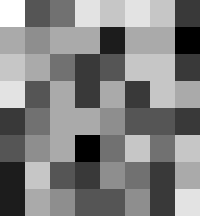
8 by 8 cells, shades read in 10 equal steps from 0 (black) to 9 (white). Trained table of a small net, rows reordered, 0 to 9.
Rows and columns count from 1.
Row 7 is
1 7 3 2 5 4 2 6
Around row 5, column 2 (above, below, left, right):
3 5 2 6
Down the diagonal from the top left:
9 5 4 2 5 7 2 8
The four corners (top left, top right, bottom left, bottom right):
9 2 1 8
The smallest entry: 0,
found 2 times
